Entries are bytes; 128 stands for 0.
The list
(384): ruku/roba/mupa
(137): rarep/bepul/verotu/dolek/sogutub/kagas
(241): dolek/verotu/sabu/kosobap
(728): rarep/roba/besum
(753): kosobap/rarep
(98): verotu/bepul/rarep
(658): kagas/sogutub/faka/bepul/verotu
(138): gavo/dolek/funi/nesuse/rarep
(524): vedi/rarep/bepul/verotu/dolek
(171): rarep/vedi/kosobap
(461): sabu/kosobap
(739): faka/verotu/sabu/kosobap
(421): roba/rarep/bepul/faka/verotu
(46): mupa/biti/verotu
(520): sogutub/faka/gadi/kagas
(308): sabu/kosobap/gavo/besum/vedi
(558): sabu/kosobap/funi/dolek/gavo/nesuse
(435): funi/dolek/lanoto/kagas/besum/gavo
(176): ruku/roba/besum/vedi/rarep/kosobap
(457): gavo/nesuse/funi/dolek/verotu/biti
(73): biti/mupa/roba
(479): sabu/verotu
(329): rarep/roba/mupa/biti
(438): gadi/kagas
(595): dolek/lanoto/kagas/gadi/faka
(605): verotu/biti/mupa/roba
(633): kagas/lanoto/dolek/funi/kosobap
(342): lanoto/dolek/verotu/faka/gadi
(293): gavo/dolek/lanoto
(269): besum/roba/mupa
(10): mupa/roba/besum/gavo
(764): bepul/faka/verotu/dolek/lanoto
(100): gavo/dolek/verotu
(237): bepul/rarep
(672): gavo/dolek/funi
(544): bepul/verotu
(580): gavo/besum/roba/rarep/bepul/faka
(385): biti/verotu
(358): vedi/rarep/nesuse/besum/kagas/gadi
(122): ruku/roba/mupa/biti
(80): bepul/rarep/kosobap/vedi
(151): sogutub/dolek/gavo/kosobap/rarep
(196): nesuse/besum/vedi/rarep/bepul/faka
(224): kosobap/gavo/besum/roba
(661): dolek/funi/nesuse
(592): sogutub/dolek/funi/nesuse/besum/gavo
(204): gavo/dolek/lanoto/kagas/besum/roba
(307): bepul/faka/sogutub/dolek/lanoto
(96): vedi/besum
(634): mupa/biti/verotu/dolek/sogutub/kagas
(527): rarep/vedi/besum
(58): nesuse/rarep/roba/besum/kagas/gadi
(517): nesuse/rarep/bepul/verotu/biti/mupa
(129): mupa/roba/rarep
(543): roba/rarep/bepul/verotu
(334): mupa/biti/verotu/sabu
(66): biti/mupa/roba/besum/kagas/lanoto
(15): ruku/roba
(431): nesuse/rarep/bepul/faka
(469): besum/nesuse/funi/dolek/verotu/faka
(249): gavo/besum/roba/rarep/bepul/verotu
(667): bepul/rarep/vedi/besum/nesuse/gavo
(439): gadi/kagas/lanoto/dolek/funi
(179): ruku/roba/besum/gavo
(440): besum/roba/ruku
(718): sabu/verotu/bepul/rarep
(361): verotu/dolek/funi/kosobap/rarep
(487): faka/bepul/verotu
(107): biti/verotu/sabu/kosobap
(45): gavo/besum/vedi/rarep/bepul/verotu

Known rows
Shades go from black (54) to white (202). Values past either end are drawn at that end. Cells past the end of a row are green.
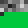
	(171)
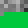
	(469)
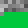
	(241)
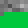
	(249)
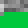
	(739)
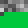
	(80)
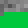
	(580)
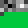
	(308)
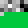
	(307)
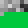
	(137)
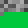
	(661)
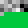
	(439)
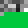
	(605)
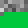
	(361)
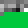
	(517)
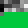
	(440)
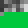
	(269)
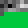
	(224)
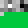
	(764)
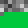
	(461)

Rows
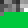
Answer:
(129)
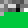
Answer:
(46)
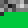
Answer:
(667)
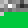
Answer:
(634)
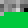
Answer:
(293)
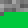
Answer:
(431)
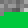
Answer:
(543)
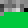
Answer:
(204)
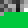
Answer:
(73)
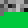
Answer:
(592)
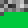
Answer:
(138)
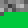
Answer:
(45)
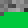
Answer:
(358)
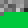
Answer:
(151)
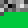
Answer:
(558)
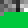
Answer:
(329)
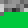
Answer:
(718)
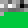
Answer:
(487)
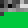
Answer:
(176)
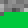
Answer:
(237)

